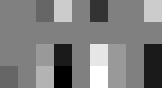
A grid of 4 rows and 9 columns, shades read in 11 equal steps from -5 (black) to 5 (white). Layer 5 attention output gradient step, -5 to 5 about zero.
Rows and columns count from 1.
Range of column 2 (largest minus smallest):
0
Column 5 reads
0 0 0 0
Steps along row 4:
up up down up up down down down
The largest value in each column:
0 0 2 3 0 5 1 0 3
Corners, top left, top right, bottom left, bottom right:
0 3 -1 -4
